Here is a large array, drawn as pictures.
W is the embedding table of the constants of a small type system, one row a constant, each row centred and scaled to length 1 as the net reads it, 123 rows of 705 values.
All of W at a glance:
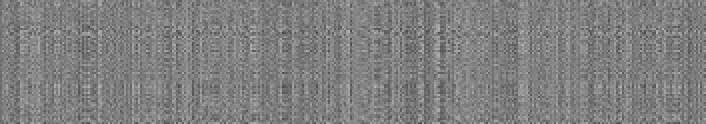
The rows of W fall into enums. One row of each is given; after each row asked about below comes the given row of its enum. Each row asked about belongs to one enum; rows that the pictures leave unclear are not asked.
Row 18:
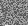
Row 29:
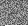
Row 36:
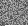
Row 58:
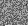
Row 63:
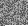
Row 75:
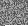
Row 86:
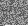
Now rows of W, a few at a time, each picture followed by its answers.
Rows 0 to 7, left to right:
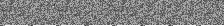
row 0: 86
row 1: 58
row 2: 86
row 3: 36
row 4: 86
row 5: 63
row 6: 63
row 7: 29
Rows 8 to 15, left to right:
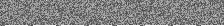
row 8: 36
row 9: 58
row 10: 18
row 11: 58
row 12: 75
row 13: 86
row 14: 58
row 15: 75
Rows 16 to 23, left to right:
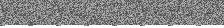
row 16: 18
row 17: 36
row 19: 58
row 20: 75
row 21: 18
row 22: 86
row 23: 29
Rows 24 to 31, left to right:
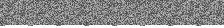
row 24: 63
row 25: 29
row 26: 36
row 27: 36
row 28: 75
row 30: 63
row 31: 63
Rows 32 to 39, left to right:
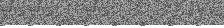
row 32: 86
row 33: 86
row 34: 58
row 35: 86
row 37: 36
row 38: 63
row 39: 18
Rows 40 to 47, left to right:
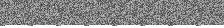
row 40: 75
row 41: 58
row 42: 18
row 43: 75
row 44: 63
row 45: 63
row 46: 36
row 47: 18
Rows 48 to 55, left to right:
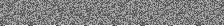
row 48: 63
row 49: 36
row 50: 18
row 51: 18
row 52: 63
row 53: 36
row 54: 29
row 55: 36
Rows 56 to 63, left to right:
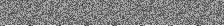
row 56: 29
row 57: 63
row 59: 36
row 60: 36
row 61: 86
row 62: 29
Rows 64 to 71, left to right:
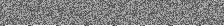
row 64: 58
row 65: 86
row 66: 18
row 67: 36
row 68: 63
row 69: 29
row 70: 75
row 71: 58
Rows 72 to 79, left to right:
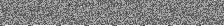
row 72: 18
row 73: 86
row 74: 58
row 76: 75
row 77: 58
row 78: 18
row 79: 58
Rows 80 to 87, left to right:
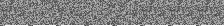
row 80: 86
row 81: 75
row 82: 18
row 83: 36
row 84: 63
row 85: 86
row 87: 86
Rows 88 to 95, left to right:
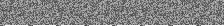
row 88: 86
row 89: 75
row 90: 18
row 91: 63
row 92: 86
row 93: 18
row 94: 75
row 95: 63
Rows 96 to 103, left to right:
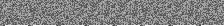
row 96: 58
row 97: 18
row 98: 36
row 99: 63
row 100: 63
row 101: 18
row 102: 63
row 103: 58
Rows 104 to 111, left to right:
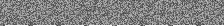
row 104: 58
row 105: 36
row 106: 36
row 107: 86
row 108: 29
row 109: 63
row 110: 75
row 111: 36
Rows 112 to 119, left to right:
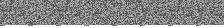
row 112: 86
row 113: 36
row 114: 86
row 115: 29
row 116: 75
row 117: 18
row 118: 86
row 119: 18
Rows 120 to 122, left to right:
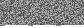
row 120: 86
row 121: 58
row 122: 36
